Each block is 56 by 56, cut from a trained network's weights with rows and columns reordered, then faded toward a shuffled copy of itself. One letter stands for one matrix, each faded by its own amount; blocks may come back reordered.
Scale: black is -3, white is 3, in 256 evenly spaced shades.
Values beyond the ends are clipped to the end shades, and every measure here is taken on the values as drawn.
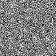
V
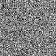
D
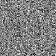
V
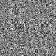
D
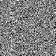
V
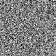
V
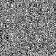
V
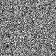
V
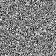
V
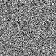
V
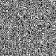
V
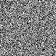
V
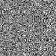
D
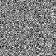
D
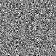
V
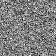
V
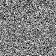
V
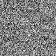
V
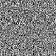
D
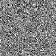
V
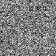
D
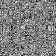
D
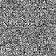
D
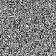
V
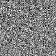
V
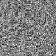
D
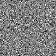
V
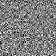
D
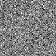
V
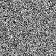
V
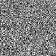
V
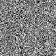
V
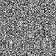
D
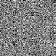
D
